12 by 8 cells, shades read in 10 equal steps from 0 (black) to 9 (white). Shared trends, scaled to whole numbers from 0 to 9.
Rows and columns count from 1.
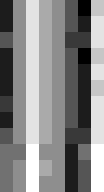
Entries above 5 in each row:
3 3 3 3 3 3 3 3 3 2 3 2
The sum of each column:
26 59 99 70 60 28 19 96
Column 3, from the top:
8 8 8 8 8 8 8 8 8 9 9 9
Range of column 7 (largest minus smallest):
4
